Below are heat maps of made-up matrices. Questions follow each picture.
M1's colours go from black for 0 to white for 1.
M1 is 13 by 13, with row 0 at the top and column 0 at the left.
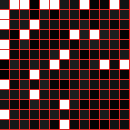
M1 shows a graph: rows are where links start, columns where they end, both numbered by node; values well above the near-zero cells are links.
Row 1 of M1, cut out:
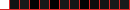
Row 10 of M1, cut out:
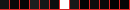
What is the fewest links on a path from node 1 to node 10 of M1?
4
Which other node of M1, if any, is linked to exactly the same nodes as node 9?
node 7
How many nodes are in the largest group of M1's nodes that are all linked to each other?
2
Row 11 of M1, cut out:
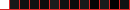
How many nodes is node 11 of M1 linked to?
1
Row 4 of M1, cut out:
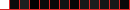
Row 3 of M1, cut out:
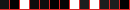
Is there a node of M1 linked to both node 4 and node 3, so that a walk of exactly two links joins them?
no
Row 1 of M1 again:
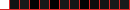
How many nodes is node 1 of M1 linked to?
1
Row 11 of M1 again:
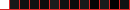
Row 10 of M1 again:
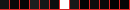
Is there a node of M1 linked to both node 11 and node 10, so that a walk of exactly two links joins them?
no
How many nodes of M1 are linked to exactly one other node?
8
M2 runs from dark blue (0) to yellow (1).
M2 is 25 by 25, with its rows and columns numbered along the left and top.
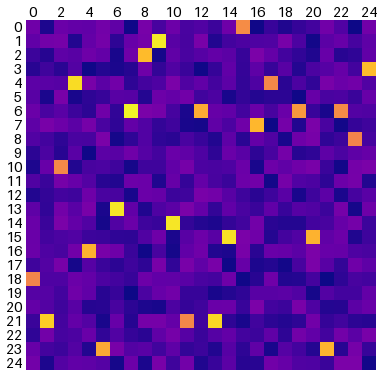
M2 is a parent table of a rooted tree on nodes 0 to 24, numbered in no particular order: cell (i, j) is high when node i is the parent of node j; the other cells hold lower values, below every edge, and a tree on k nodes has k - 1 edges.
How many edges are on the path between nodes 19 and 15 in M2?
9
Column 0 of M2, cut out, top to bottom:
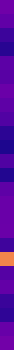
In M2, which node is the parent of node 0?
18
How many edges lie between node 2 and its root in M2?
5
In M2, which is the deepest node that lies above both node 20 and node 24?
15
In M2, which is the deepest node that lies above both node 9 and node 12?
21
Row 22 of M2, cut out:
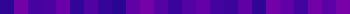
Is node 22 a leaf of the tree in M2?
yes
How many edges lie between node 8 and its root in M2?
6
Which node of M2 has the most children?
6
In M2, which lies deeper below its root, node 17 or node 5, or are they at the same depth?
node 17
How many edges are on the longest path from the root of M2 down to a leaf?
15
